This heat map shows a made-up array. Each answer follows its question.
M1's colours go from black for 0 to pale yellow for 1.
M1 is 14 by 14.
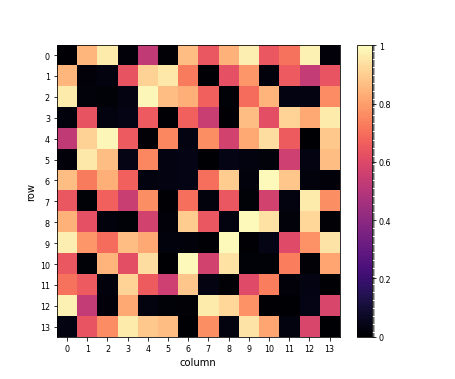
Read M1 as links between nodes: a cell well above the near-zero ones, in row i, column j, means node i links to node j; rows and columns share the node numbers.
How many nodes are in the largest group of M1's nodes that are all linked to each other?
5
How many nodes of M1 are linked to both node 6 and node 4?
8
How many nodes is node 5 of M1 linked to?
5
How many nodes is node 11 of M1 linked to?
8
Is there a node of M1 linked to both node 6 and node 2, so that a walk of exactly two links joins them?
yes
